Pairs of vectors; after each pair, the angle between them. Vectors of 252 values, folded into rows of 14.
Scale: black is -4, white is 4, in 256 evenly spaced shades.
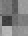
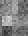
nearly opposite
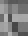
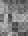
nearly parallel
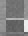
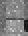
nearly opposite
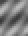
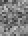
partly aligned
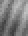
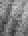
nearly parallel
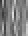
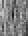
nearly opposite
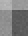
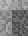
nearly parallel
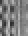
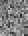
orthogonal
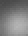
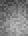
nearly parallel
